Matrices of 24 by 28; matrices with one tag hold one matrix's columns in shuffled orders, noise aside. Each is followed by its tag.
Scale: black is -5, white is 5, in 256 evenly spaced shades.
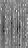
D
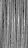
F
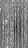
D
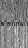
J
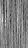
F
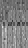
J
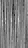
F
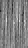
F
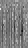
D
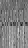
J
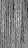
F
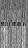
J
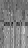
J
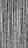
F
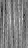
F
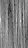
F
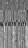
J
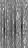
D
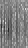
D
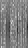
D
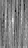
F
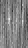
F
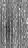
D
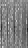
D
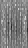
D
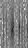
D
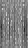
D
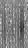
D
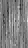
F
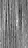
F
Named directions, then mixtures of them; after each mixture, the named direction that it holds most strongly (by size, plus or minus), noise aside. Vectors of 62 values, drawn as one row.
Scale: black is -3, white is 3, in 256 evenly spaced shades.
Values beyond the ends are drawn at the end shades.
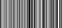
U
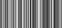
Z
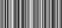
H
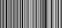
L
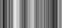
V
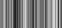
V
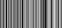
L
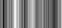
V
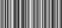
H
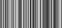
Z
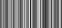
Z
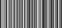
U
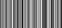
L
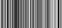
U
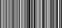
U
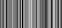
L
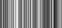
Z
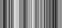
V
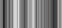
V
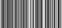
U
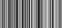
Z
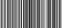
L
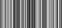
U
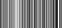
U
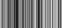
Z
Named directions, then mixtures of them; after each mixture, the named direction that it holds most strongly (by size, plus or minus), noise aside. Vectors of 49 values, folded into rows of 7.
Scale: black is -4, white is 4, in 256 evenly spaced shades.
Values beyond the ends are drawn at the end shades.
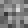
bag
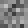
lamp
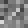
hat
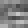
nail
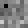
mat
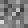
hat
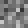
hat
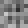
bag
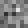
bag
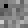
mat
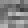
nail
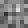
bag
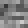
nail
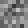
lamp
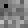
mat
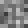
bag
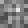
bag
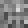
bag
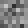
lamp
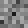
hat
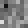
mat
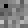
mat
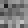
mat
